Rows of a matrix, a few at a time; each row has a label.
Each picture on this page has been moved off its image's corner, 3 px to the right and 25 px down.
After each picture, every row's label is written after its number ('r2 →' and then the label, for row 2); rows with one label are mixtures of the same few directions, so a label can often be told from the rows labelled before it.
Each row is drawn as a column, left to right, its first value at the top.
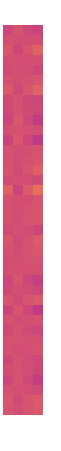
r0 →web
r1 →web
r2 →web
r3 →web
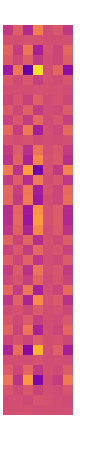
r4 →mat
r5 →mat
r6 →mat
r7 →mat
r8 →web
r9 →mat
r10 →mat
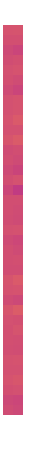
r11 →web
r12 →web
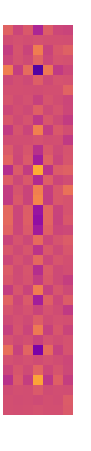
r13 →mat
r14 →mat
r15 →mat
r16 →mat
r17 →mat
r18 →mat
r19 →web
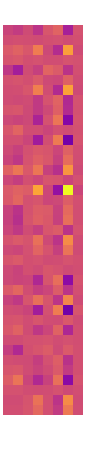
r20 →mat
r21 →mat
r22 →web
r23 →web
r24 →mat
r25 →web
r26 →web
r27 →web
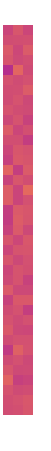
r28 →mat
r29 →mat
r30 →web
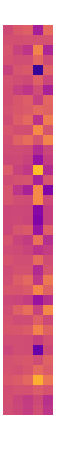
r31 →mat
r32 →web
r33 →web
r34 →mat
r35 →web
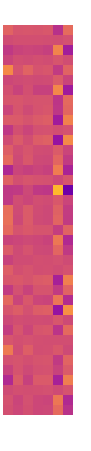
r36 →mat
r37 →web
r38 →mat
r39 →web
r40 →web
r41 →web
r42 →web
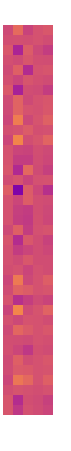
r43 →web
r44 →web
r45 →mat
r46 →web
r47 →web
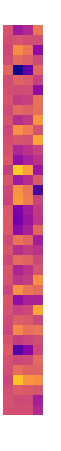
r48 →mat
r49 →mat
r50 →mat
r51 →web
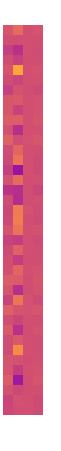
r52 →web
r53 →mat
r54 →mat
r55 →web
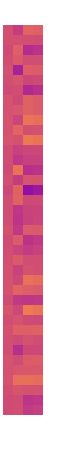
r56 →web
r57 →mat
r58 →web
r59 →web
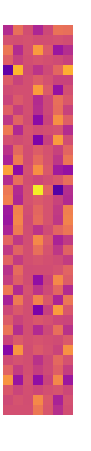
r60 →mat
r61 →mat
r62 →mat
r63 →web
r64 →web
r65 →web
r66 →mat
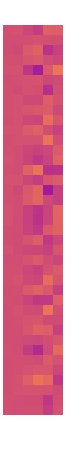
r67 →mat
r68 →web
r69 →mat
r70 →mat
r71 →web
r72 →mat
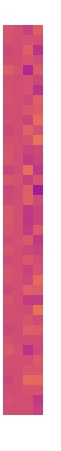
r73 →mat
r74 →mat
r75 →mat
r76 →web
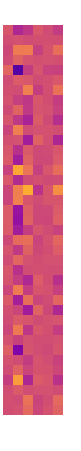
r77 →mat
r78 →mat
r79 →web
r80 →web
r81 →mat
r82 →web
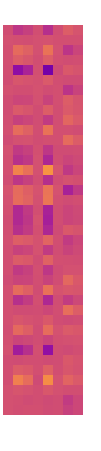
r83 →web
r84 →mat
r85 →mat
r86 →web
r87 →mat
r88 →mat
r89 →web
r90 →web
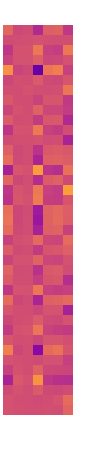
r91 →mat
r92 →mat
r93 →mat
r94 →mat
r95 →mat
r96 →mat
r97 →web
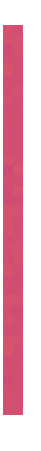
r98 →mat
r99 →web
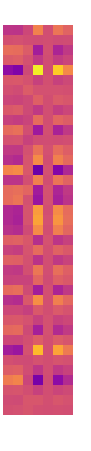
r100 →mat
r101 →mat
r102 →web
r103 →mat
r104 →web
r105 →mat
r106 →mat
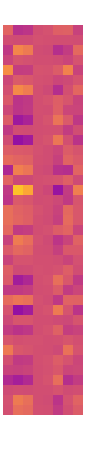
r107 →mat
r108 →web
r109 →web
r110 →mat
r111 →web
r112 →web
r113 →mat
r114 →web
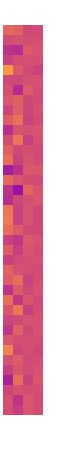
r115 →mat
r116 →web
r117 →web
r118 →mat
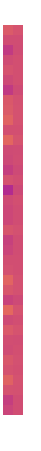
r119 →web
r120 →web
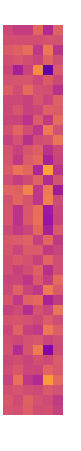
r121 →web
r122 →mat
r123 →web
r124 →mat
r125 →mat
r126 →web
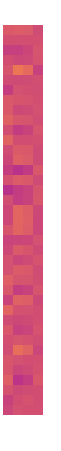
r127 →web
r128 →mat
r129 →mat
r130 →mat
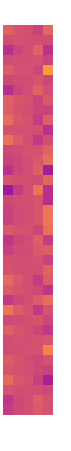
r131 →web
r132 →web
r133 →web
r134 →web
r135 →mat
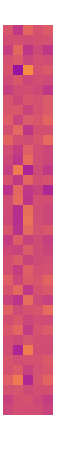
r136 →web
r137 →mat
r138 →mat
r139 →web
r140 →web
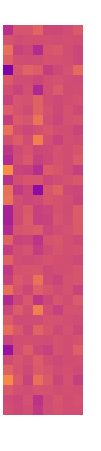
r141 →mat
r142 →web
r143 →mat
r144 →web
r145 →mat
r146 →web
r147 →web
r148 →mat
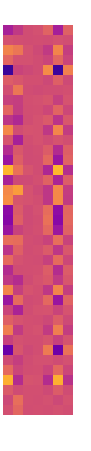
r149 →mat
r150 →web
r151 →mat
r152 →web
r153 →mat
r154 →mat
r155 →mat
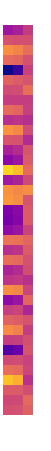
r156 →mat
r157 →mat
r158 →web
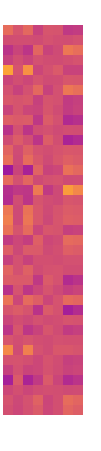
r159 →mat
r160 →web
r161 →mat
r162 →web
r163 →web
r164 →mat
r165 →web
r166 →web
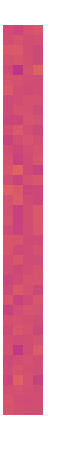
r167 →web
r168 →mat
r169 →web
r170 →mat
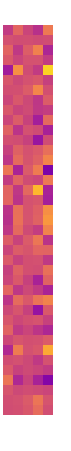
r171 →mat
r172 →mat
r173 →web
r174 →web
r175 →mat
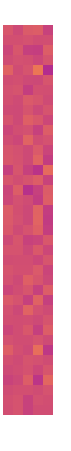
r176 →mat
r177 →web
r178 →web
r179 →mat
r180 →mat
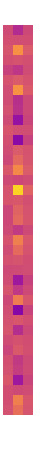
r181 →mat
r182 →web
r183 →web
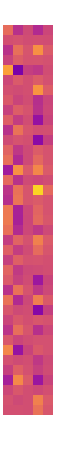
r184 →mat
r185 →mat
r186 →mat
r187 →web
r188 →web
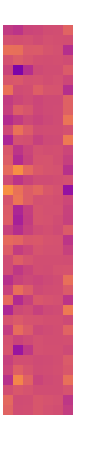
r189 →web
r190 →mat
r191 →mat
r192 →web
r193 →web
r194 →web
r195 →web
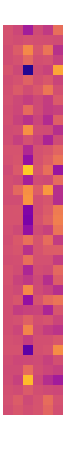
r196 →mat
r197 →web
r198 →mat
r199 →web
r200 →web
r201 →mat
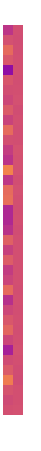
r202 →mat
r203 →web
